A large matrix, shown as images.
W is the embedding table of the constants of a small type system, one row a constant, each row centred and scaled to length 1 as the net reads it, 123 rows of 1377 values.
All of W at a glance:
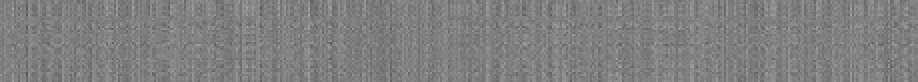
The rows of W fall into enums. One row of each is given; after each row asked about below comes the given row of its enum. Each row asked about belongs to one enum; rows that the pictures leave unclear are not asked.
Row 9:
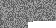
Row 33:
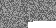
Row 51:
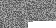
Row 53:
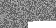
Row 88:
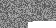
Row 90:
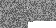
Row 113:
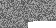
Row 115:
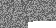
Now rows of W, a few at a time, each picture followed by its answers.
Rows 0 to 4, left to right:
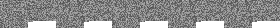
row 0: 51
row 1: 115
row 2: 9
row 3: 115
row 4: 115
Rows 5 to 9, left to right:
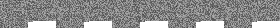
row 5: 51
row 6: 9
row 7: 33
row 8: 88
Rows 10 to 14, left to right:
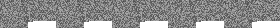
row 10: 33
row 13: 115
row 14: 113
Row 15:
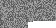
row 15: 9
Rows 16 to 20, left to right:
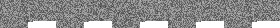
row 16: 33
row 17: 88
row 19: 9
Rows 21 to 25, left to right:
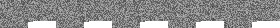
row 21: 113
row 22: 33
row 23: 115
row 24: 88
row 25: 51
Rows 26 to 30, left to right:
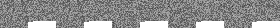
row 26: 115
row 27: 115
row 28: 51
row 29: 90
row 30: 88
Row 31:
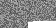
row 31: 53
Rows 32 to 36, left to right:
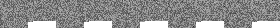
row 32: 9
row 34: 53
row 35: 90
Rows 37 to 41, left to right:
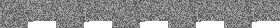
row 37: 90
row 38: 33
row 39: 113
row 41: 33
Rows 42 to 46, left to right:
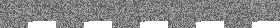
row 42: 88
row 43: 88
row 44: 115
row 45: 9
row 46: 90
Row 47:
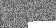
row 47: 9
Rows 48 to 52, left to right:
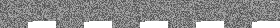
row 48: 88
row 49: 9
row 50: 33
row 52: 90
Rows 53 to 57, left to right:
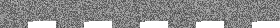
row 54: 51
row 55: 33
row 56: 90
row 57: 9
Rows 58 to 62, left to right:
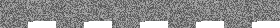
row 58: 90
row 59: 88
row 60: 9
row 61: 90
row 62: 33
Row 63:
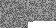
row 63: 90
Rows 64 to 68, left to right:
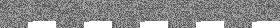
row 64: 88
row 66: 51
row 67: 51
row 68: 88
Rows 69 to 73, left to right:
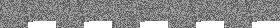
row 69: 33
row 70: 115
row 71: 51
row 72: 33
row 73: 115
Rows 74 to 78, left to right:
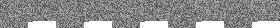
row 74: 88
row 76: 88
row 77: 90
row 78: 90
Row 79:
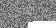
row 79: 88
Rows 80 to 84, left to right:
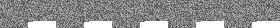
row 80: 113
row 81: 33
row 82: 88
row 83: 51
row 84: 88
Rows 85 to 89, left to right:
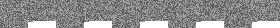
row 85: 51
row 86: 33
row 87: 53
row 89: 90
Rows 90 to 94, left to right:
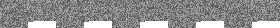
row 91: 115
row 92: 9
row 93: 88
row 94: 90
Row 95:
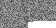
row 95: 33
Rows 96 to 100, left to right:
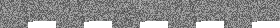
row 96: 33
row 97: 115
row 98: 90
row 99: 115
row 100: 9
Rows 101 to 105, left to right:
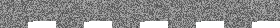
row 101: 115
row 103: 88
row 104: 9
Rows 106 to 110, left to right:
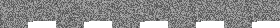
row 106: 9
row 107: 90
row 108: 88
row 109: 33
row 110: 33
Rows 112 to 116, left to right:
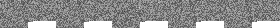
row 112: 113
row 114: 90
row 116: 33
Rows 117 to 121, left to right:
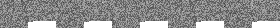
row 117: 115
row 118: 90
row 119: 9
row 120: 115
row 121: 90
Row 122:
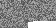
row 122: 113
